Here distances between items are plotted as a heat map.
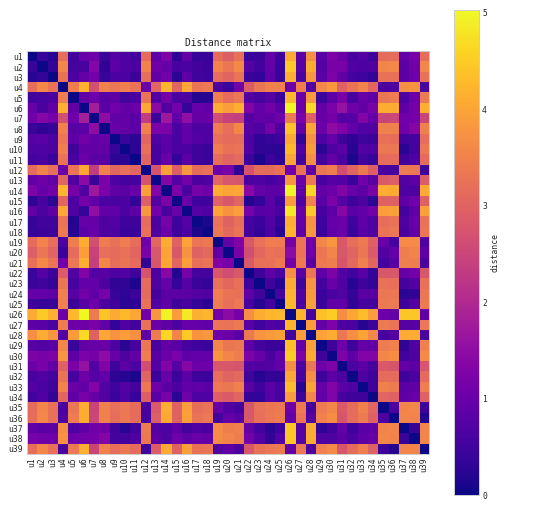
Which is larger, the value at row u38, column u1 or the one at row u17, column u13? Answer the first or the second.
the first
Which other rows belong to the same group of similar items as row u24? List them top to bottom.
u1, u2, u3, u5, u6, u7, u8, u9, u10, u11, u13, u14, u15, u16, u17, u18, u22, u23, u25, u27, u29, u30, u31, u32, u33, u34, u37, u38
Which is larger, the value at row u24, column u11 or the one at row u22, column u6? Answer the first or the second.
the second
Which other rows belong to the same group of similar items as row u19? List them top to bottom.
u4, u12, u20, u21, u26, u28, u35, u36, u39
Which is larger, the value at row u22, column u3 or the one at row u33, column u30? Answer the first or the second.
the second
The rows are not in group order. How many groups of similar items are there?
2
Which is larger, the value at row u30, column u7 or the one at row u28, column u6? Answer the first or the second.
the second
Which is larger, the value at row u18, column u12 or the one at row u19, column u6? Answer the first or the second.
the second
